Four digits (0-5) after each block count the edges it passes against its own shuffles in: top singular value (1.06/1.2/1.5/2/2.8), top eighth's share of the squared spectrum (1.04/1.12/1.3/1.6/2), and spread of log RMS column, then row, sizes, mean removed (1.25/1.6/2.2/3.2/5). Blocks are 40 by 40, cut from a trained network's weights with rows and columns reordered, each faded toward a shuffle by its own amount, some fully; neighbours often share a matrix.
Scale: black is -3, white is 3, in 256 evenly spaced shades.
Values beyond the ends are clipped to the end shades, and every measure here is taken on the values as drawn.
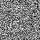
1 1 0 0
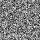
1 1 0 0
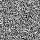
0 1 0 0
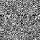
3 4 1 2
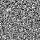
1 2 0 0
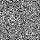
2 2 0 1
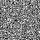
2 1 0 0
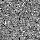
0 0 0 0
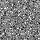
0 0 0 0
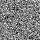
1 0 0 0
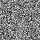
1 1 0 0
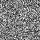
0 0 0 0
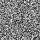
0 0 0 0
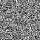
3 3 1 0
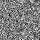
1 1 0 0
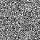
3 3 0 0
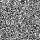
3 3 0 0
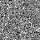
2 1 0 0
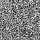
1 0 0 0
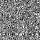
2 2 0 1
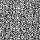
3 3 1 2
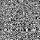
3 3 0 2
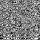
3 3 0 2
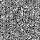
2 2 0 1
